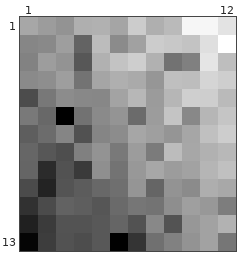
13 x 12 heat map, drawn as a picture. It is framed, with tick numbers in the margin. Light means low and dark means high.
There are no regular stripes. There is an overall slope up to the bottom left. The halves do not mirror each other. The top right is the ninth with the lowest average. No row or column stands out.
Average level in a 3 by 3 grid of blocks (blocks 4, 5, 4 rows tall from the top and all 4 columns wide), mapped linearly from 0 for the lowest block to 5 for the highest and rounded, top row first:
210 | 421 | 542
